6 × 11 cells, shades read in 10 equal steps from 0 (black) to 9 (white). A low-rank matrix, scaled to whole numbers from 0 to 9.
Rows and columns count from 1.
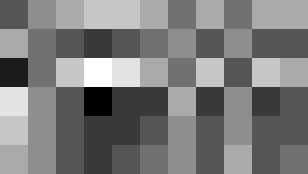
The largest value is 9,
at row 3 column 4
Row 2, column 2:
4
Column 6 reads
6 4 6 2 3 4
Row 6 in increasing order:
2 3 3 3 3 4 4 5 5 6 6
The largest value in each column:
8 5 7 9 8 6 6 7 6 7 6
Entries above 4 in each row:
8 3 7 4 4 4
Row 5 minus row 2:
1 1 0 0 -1 -1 0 0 0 0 0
